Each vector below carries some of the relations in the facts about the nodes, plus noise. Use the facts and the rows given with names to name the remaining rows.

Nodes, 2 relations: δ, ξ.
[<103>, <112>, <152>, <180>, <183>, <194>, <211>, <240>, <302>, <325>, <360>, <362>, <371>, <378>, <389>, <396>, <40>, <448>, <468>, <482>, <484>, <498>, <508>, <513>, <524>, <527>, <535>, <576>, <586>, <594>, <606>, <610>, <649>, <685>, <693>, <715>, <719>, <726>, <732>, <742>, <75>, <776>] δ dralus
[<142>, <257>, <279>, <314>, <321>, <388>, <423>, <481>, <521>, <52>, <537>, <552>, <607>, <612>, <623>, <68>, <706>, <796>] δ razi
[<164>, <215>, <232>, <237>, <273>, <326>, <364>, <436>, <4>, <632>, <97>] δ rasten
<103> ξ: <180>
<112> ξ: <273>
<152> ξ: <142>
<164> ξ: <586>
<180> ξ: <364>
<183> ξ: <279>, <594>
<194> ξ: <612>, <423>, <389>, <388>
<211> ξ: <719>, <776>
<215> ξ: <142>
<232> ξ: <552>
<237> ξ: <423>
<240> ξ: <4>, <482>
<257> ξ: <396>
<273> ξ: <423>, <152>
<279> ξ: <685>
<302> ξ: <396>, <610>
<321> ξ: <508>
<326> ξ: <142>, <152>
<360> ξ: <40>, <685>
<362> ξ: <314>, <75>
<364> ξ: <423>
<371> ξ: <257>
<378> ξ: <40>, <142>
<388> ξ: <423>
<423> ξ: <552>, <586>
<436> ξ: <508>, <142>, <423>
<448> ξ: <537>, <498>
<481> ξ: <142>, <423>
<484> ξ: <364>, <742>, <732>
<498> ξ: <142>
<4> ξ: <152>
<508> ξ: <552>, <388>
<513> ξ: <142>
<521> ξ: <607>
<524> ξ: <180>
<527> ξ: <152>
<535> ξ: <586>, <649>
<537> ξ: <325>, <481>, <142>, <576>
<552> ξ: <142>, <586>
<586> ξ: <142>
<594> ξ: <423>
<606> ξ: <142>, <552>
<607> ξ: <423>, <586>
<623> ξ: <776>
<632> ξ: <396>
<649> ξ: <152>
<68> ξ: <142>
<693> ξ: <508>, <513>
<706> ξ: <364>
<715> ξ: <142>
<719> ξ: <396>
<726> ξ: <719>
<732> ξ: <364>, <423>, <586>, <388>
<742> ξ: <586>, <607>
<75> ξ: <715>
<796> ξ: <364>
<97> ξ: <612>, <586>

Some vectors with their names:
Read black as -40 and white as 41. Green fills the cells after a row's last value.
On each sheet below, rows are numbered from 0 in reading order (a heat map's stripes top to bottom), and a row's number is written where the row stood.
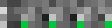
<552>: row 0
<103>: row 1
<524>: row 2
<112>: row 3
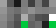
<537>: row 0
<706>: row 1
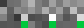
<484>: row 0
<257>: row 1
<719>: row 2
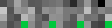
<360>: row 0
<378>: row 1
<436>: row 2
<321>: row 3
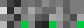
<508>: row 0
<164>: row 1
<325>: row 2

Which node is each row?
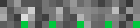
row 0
<594>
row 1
<586>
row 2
<183>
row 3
<215>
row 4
<693>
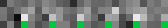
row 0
<180>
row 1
<371>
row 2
<481>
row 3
<448>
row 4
<279>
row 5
<776>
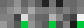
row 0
<273>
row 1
<68>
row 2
<364>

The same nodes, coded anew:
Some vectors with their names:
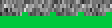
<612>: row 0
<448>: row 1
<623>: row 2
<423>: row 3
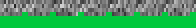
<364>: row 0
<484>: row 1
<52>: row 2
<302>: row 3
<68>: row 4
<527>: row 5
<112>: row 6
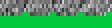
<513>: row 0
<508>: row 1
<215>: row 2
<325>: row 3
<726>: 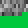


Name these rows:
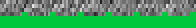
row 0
<715>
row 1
<396>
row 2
<4>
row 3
<75>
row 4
<194>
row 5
<388>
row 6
<732>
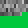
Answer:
<321>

